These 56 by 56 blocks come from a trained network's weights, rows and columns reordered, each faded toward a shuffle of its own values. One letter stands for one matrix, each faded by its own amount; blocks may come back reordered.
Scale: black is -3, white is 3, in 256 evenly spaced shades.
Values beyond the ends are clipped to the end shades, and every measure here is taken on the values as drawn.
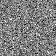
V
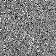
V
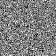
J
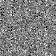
V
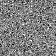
V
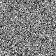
J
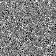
V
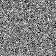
V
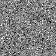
V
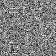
J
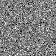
V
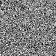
J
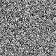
J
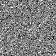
V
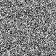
J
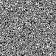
V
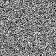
J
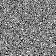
V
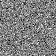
V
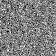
V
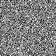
J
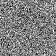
J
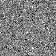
V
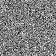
J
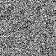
J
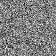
J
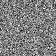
J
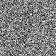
J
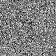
J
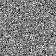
J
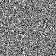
J
